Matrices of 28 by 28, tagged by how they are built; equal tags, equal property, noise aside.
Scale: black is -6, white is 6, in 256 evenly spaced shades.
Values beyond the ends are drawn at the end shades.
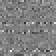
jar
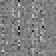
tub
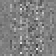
tub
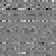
jar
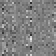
tub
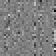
tub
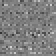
jar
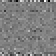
jar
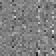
tub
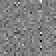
tub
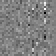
tub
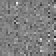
tub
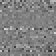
jar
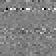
jar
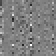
tub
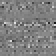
jar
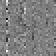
tub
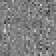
tub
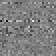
jar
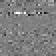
jar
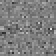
jar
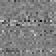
jar
